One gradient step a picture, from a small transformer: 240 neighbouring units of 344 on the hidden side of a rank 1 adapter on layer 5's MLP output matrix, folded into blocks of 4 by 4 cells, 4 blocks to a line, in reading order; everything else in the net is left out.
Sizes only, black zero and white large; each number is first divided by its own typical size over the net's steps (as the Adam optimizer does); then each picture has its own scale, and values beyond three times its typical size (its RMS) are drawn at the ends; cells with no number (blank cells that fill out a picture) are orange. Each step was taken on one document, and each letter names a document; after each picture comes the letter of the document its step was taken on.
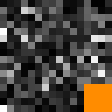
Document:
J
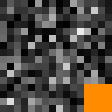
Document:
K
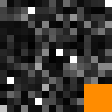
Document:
J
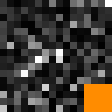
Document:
J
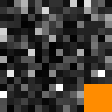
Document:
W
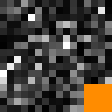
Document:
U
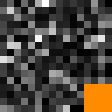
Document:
K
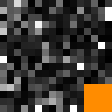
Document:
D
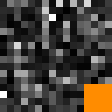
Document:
W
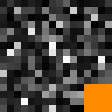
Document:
U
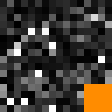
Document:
U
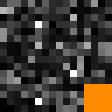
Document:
D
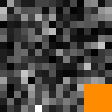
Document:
K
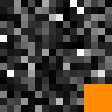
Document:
W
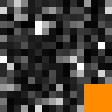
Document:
D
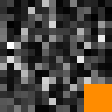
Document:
K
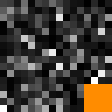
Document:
J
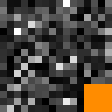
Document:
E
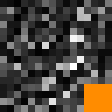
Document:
K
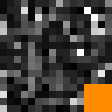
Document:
W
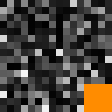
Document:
K
